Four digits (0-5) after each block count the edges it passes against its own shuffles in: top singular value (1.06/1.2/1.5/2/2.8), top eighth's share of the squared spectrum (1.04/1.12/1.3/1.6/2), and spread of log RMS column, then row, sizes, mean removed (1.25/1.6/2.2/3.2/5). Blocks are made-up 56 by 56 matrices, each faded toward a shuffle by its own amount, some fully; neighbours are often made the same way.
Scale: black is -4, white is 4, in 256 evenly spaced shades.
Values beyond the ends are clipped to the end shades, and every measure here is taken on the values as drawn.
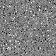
3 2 0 0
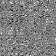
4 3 1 2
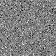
2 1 0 0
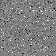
2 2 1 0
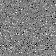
3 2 0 1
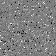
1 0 0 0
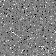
1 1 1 0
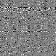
4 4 1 2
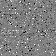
1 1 0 0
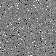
0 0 0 0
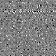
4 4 1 2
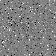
1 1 0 0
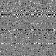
4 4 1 3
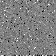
3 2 0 1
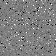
2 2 0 1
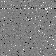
3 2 0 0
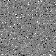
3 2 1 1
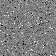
0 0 0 1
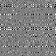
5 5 2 3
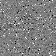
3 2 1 1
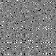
4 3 2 2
